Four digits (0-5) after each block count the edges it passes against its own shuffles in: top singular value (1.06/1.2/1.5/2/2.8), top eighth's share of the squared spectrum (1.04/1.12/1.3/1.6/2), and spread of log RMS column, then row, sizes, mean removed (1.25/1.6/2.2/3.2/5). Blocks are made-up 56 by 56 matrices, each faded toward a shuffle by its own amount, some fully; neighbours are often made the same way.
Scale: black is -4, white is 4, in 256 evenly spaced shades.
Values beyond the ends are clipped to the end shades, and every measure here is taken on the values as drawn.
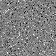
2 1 0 0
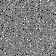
2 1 0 0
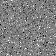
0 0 0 0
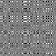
5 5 3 3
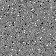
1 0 0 0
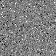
0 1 0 0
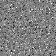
3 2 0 1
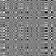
5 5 4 4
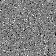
1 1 0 0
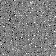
2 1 0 0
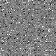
3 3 0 1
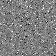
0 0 0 0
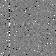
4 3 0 0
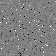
0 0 0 0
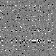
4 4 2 2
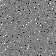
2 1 0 0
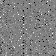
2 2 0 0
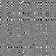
4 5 2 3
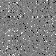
3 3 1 1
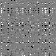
4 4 2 2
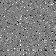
3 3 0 1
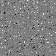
2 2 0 0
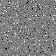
2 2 0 1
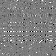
4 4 1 2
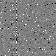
3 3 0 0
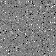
2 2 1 1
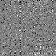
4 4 2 1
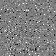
3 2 1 1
